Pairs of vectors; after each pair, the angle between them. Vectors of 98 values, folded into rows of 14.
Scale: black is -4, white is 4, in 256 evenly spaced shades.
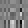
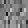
partly aligned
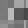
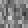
partly aligned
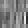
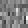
partly opposed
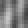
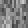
partly aligned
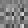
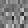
nearly opposite
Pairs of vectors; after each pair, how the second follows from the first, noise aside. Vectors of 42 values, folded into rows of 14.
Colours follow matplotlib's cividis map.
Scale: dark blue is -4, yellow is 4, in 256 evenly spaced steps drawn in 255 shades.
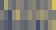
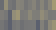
shrunk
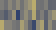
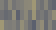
shrunk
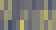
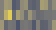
shuffled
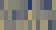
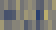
shuffled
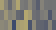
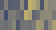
reversed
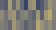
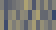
shuffled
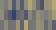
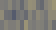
shrunk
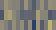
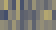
reversed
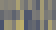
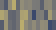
shuffled
